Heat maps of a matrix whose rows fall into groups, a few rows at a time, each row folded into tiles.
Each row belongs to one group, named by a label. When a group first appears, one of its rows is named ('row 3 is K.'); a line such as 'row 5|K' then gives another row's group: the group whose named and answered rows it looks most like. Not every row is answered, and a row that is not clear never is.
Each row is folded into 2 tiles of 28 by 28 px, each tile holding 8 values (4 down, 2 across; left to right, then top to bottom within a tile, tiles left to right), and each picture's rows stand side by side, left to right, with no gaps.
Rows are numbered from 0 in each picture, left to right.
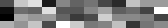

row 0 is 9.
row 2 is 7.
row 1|9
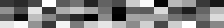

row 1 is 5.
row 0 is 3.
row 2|9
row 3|9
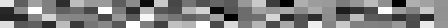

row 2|3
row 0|9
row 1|7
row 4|9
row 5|5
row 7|5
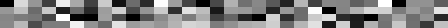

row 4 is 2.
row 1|2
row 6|5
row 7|7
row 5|3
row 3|3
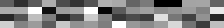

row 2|9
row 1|3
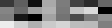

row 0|5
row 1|3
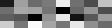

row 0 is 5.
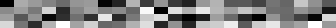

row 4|5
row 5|2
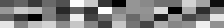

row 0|5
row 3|2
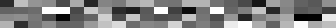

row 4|3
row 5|2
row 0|7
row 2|7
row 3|7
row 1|5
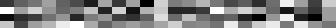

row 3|7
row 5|2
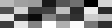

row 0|2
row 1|3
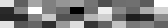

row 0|9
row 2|5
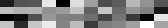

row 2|2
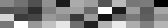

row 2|9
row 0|2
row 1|7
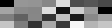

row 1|2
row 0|7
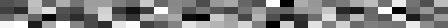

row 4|3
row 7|2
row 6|7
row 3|2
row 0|7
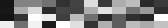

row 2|2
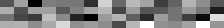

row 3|2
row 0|5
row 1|5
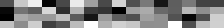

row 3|5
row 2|9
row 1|2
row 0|9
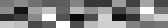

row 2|9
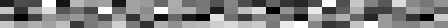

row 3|2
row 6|2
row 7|2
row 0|5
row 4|3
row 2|7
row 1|7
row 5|3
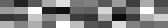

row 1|9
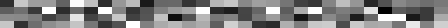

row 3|3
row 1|7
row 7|2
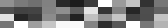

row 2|2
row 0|2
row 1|3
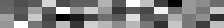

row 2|7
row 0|3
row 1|5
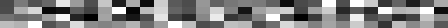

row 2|5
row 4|9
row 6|7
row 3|9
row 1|2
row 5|5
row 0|3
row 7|3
